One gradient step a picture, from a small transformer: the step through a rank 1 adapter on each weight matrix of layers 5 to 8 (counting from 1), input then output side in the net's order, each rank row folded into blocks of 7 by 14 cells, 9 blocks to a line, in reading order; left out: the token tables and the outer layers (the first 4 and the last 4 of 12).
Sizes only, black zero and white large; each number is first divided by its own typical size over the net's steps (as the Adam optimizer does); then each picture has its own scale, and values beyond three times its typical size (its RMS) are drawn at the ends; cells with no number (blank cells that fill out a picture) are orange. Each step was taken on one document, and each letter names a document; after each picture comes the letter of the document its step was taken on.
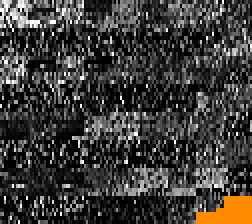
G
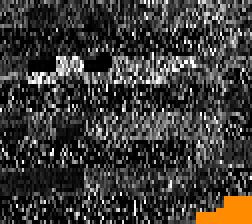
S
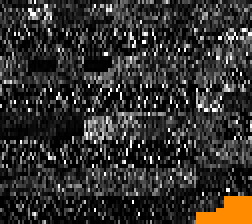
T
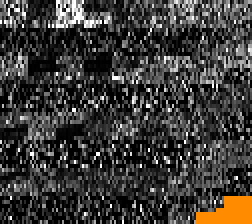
S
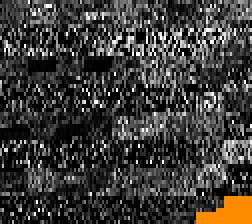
G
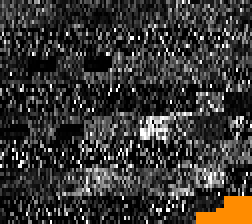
T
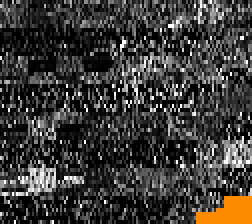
S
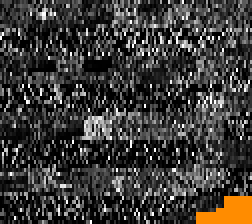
G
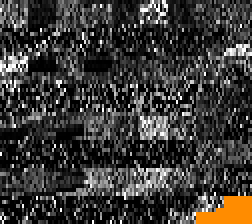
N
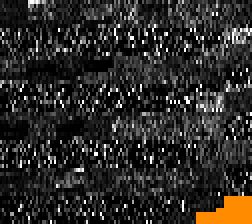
T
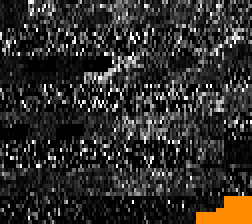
T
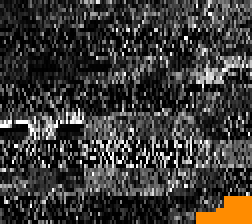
S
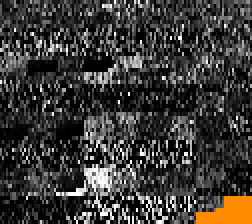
N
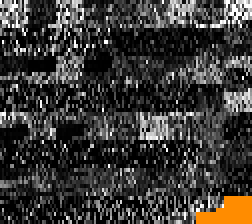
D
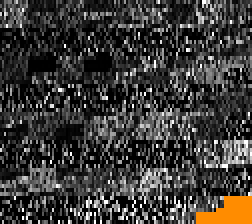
S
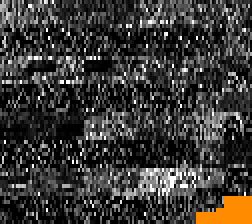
D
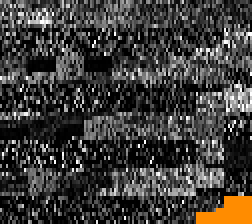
G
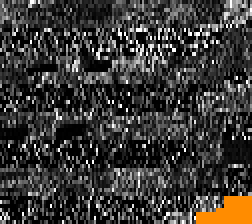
D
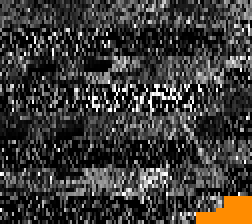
N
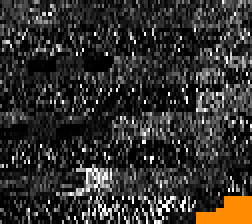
T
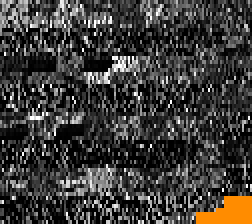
N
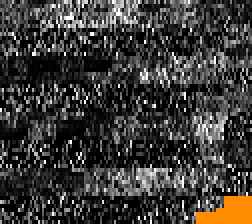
D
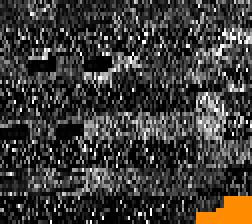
G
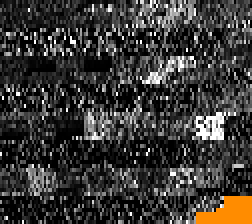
N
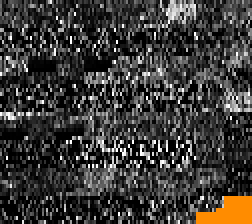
N
